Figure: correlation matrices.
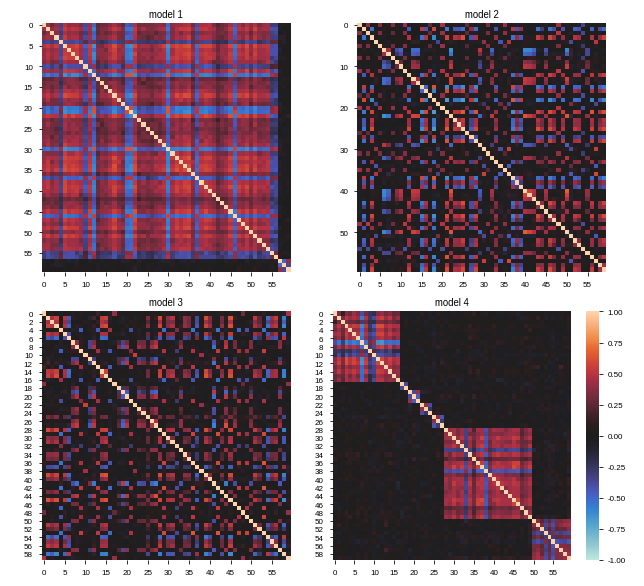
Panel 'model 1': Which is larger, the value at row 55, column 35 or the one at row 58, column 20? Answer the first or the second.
the second
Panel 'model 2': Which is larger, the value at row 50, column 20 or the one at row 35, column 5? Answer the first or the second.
the second
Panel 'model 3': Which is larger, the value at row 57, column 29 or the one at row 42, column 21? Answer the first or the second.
the second
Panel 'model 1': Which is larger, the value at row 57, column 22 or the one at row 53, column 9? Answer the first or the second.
the second
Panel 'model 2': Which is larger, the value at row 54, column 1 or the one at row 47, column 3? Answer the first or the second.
the second
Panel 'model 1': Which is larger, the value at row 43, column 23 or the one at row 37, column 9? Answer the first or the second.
the first
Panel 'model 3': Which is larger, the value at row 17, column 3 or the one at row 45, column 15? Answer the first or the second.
the second
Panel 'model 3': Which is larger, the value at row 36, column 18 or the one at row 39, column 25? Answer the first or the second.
the second
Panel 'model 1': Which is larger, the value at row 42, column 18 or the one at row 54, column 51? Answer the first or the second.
the second
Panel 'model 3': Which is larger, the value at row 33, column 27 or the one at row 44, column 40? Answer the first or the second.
the first
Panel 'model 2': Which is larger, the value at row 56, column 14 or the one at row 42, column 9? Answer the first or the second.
the second
